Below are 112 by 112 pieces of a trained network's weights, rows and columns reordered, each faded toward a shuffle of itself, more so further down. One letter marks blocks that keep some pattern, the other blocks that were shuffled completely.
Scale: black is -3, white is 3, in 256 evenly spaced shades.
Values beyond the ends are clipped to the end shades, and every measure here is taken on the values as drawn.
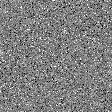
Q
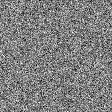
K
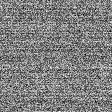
K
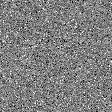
K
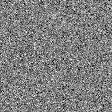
K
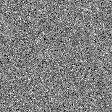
Q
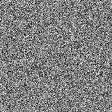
K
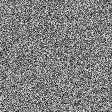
Q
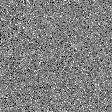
Q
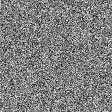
Q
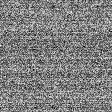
K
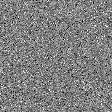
K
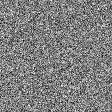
Q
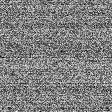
K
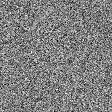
Q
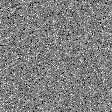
Q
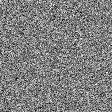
Q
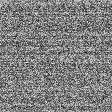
K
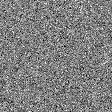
Q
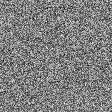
Q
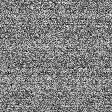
K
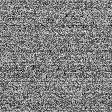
K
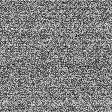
K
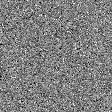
Q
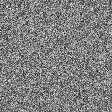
Q
